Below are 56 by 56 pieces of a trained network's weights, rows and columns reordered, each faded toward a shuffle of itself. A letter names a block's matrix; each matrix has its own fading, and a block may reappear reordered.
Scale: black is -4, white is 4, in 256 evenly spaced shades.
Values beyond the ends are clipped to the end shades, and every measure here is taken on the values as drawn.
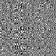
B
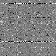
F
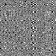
B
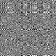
B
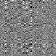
B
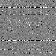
F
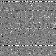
F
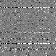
F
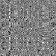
B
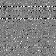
F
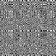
B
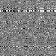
F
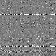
F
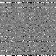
F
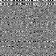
F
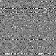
F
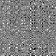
B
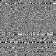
F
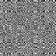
B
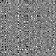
B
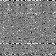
F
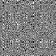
B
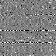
F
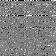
F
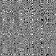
B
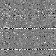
F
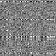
B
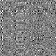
B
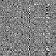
B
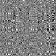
B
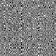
B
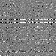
F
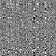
B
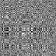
B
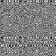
B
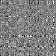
B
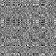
B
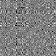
B
